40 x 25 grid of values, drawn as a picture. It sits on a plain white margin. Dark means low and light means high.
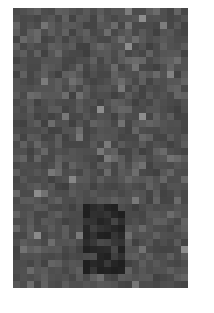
Histogram: heavy tails on both sides. Average level on the scale: 30%. Odd patch: lower, in the bottom middle. Ninth with the lowest average: bottom middle.
